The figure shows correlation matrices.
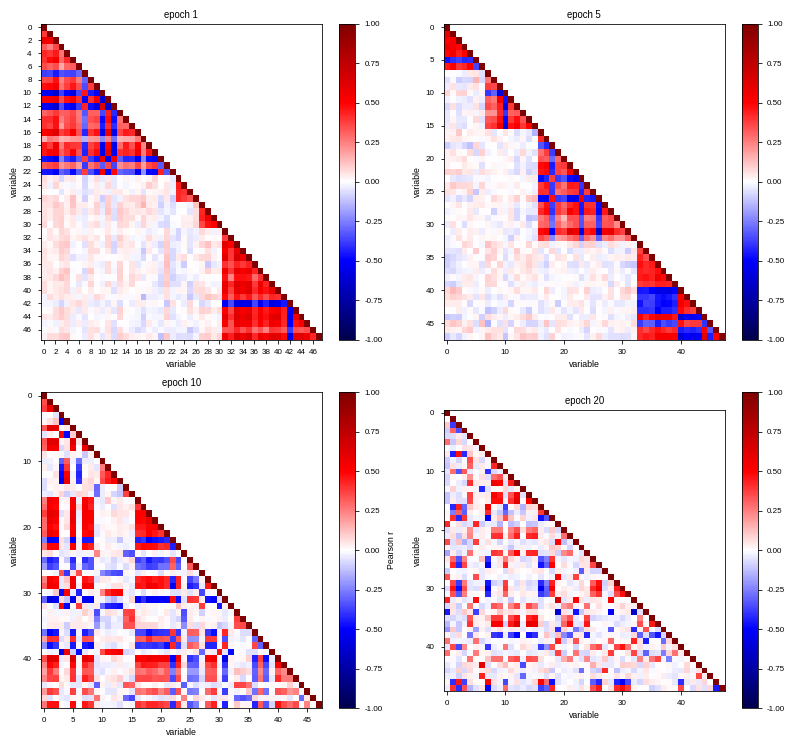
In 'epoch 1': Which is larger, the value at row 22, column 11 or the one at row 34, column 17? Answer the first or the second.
the second
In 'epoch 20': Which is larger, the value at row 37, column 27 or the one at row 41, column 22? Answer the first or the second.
the second
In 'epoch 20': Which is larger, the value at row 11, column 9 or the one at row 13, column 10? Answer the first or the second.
the first
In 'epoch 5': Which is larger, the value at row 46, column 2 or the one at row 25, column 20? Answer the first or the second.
the second
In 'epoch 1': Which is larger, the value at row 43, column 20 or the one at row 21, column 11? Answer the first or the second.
the second
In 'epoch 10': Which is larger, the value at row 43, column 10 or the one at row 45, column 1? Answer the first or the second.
the second
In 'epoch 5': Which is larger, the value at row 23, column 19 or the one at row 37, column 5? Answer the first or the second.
the second
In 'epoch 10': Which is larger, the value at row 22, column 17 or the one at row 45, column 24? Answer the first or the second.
the second
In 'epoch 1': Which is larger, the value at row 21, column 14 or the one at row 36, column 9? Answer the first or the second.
the first
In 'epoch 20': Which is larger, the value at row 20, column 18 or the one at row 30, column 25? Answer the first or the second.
the second
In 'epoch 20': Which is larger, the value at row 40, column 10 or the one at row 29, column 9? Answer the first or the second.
the first
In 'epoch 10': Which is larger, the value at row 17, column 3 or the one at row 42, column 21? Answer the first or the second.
the second
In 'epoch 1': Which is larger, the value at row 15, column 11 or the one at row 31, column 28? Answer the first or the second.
the first
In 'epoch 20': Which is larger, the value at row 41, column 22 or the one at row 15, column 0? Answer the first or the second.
the first
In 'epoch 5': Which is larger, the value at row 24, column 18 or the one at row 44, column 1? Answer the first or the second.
the second
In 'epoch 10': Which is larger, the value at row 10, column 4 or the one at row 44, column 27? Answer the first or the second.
the first
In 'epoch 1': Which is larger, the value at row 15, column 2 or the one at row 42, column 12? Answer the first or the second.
the first
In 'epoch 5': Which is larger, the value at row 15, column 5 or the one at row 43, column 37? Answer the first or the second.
the first
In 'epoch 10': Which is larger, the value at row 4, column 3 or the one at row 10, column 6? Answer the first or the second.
the second
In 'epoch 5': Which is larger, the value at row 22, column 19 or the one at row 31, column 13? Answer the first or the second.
the first
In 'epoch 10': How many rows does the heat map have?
48
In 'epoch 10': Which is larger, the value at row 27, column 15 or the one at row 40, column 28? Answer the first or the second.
the second
